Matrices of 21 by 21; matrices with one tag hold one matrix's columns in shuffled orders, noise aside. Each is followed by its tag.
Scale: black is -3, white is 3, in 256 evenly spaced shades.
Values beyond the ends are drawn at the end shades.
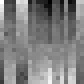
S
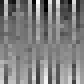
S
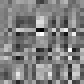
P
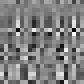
P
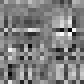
P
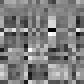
P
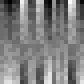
S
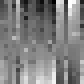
S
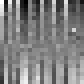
S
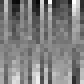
S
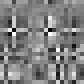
P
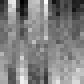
S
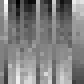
S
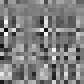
P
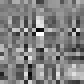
P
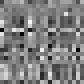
P
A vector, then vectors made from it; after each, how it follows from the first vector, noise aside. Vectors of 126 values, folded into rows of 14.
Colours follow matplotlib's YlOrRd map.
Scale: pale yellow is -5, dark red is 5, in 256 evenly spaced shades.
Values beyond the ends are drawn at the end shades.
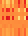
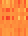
shrunk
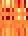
scaled up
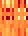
scaled up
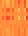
shrunk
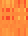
shrunk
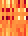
scaled up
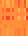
shrunk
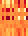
scaled up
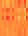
shrunk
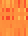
shrunk
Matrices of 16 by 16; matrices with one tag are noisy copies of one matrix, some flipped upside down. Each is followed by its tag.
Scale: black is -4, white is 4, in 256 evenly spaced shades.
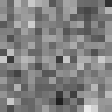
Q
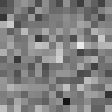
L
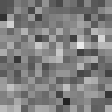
L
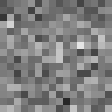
L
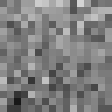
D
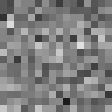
L
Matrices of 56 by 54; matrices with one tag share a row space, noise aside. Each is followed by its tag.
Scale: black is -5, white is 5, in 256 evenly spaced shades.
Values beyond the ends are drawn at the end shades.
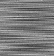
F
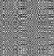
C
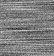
F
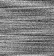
F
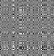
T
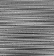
F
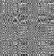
C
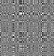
T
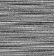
F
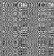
C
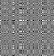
T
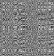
C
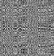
C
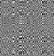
T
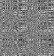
C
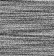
F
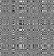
T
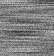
F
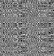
C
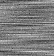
F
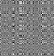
T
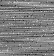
F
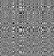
T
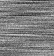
F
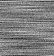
F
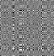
T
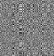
T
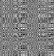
C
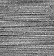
F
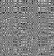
C
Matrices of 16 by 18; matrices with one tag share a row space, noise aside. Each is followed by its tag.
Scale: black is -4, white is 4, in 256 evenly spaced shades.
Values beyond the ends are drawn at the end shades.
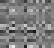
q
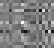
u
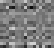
q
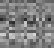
q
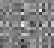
u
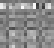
q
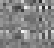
u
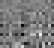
u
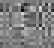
u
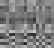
q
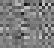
u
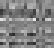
q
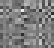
u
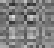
q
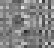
u
